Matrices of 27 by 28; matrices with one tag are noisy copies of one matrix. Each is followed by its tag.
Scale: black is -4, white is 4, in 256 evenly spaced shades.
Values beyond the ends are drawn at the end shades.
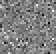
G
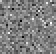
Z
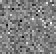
Z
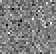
Z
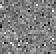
G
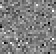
G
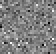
G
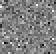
G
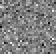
G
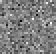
Z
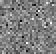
Z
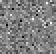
Z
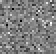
Z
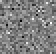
Z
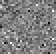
G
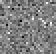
Z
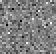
Z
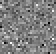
G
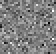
G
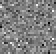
G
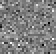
G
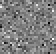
G
